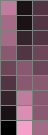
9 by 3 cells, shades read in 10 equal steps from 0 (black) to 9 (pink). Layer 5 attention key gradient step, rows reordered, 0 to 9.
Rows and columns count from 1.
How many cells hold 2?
2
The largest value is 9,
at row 9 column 2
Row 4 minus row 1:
-2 2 1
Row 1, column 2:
1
